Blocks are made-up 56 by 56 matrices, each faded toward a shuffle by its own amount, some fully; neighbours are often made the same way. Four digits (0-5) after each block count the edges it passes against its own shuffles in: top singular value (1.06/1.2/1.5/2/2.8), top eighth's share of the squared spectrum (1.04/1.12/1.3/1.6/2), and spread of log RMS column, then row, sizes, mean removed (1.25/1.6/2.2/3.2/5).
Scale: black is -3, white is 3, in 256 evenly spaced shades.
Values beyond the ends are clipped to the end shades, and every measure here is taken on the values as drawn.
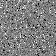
0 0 0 0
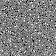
0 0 0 0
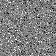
0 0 0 0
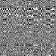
4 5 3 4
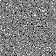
1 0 0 0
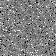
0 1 0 0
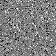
2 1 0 0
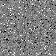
1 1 0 1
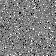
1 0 0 0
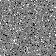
1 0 0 0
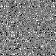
3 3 0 2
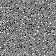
1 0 0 0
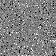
2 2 1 0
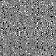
4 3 2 2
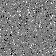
0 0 0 0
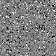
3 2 1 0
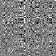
4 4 3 2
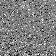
1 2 0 2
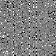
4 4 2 1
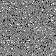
2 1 0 0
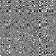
4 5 3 3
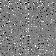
3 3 1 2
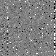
4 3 1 0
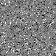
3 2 0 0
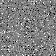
2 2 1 1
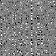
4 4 2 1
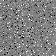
2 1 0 0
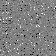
2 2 1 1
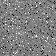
0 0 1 0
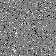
2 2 0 0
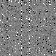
3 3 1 0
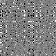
4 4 3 2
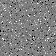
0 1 0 0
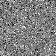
1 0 0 0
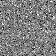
1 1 0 0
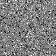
1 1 0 0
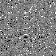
3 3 1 1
